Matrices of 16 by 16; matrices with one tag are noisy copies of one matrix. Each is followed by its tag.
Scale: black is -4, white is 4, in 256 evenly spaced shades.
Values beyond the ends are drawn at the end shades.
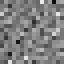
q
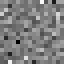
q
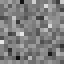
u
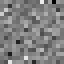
q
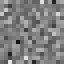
q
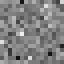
u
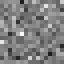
u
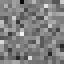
u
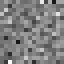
q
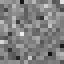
u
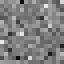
u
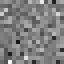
q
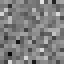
q
